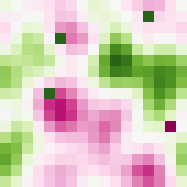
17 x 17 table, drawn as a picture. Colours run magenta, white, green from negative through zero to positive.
On average the colour sits 50% of the way up the scale. The bottom middle is the calmest part. Four lone cells stand out: three far higher and one far lower than their neighbours. The field is mottled with small blotches.
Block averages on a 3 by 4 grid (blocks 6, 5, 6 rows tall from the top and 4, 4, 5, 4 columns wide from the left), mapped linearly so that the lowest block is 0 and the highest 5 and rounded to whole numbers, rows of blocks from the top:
3132 / 3035 / 3001
